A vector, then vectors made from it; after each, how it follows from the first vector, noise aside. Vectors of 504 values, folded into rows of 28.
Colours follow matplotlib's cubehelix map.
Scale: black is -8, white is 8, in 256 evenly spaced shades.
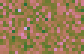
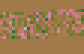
partly zeroed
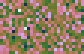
scaled up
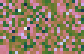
scaled up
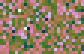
scaled up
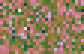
scaled up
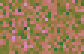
negated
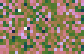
scaled up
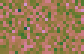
negated
